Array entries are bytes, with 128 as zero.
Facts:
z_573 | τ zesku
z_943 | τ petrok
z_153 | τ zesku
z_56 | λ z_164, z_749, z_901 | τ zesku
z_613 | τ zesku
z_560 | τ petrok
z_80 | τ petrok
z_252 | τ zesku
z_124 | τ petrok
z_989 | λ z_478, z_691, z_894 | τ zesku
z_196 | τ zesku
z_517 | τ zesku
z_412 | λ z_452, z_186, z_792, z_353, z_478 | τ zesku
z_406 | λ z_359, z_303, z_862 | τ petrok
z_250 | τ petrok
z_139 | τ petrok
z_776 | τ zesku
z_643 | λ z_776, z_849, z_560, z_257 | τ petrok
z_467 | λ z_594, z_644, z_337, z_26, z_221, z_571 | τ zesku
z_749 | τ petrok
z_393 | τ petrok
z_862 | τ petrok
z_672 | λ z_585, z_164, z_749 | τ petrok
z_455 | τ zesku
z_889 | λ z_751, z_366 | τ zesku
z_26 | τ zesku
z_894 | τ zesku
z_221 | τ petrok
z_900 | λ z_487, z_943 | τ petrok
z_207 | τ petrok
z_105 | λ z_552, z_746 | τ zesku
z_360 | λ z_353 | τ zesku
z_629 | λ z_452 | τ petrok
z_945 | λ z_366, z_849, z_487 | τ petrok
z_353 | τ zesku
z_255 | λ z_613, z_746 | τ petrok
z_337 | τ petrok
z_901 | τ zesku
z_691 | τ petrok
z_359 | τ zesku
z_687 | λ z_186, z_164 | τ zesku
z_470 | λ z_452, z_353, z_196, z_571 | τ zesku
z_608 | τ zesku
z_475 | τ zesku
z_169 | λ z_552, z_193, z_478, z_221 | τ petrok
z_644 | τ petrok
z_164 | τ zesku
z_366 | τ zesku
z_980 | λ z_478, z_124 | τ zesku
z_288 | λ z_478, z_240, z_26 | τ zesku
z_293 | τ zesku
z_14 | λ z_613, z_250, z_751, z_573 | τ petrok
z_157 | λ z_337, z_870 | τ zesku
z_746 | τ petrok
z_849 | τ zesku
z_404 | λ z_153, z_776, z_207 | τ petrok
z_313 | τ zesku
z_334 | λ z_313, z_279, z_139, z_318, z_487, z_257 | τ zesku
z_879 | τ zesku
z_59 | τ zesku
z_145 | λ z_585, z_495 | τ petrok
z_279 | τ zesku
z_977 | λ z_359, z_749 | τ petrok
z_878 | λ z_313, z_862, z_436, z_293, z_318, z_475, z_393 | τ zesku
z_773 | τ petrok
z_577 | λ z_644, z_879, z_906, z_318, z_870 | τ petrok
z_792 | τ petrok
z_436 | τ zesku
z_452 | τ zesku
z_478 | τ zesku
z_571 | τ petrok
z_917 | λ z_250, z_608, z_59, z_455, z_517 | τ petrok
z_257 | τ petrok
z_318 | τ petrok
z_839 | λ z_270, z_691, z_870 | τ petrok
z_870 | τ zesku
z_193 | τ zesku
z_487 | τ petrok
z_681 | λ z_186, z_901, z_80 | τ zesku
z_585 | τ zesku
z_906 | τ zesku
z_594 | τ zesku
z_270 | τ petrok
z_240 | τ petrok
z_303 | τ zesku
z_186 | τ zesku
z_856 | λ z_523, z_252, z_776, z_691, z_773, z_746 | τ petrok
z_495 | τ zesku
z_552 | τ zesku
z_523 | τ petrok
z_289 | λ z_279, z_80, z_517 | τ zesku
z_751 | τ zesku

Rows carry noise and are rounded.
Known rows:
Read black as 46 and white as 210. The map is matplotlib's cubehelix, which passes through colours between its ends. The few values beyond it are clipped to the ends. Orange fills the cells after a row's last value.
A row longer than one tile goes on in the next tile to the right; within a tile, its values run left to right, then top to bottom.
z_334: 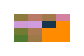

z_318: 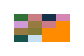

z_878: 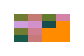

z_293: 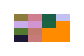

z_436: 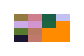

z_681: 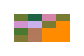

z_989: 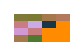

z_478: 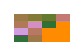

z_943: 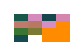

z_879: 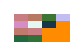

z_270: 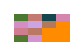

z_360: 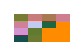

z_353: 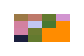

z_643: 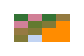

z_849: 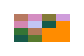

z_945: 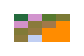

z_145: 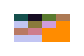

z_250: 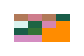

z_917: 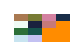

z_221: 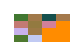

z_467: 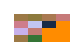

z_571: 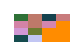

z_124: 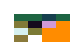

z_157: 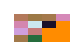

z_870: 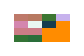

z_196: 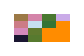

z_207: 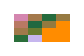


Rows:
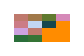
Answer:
z_594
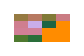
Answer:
z_552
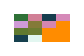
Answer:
z_139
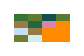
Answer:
z_240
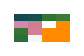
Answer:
z_749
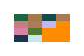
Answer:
z_792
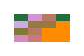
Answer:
z_255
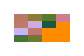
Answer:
z_26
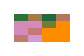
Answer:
z_839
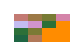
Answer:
z_279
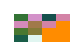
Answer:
z_487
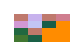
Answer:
z_366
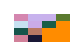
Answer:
z_573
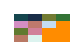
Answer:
z_672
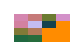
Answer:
z_776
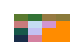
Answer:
z_359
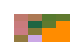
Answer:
z_404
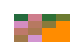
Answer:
z_856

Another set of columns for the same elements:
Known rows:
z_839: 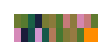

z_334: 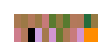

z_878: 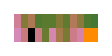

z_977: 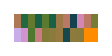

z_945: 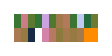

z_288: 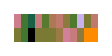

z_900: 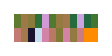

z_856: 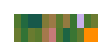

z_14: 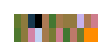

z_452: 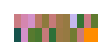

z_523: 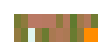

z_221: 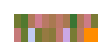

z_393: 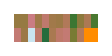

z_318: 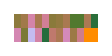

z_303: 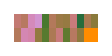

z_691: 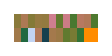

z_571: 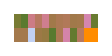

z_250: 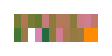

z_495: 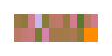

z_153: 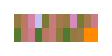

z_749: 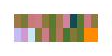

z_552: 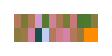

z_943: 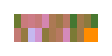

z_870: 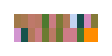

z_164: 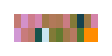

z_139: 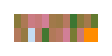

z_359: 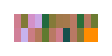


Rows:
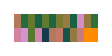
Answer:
z_406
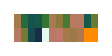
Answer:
z_105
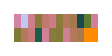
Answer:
z_186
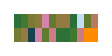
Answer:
z_643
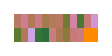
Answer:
z_517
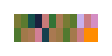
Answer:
z_917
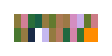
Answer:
z_889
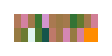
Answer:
z_80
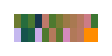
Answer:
z_577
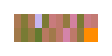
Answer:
z_26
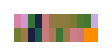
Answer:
z_681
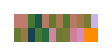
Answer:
z_289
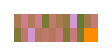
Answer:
z_573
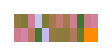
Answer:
z_585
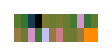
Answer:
z_255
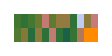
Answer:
z_404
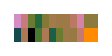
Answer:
z_412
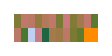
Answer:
z_270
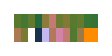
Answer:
z_746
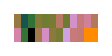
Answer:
z_467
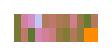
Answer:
z_849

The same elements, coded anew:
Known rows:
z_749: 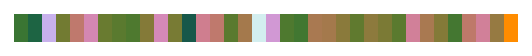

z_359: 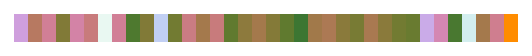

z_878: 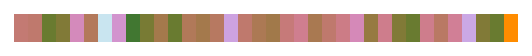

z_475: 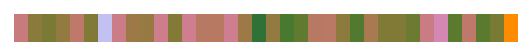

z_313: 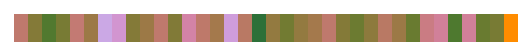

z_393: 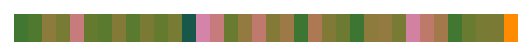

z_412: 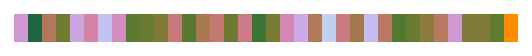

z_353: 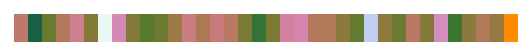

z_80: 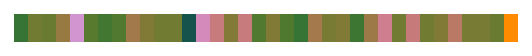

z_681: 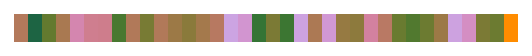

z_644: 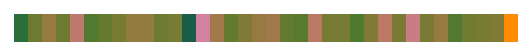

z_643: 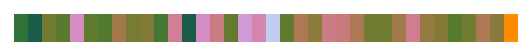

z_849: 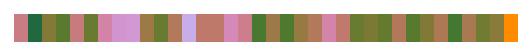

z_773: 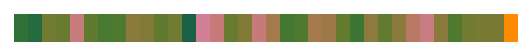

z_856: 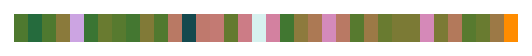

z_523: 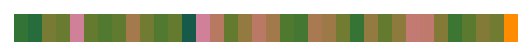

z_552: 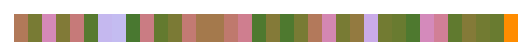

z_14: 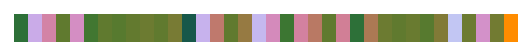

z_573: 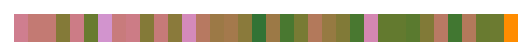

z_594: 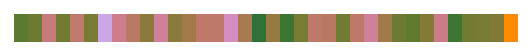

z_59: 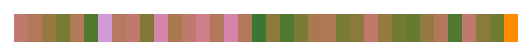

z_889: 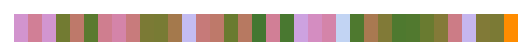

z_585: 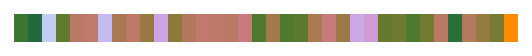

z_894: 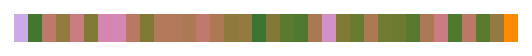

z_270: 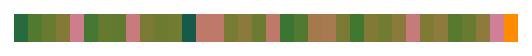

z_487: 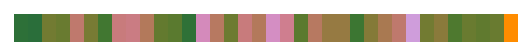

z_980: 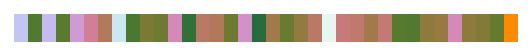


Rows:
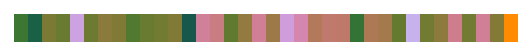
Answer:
z_629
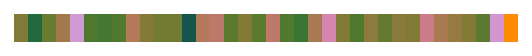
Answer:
z_691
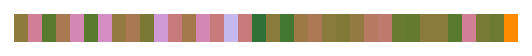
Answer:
z_517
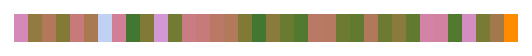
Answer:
z_303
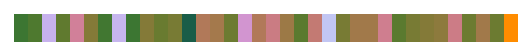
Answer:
z_169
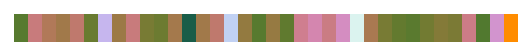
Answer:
z_157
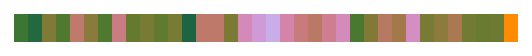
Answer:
z_900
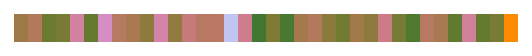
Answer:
z_279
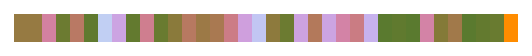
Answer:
z_105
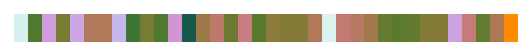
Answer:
z_989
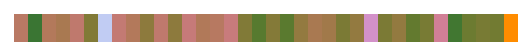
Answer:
z_196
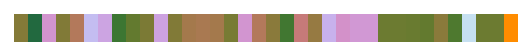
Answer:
z_56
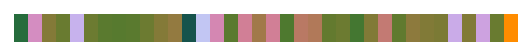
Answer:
z_917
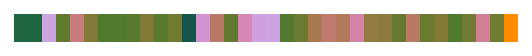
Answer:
z_145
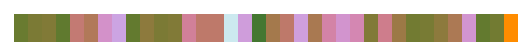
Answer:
z_334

